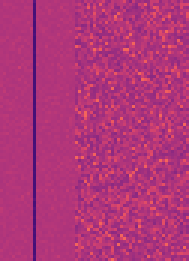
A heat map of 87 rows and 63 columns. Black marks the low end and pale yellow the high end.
Average level on the scale: 50%. Odd lines: column 12. Seam: vertical, 40% of the way across, the left part calmer.
